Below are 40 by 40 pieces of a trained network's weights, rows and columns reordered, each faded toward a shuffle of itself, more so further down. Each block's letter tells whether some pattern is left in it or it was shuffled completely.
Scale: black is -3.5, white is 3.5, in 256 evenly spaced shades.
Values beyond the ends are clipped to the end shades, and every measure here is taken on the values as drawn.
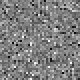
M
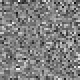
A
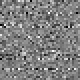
A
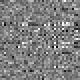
A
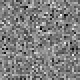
M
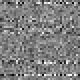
A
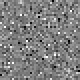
M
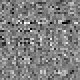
A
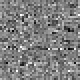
A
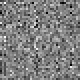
A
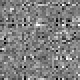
A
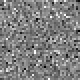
M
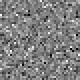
M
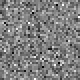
M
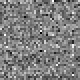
A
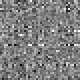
A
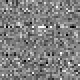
A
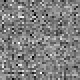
A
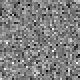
M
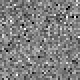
M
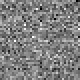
A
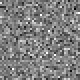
M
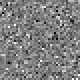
M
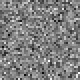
M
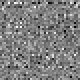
A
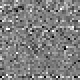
A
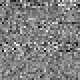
A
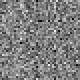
A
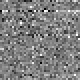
A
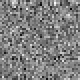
A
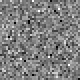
M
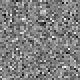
A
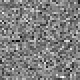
A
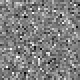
M
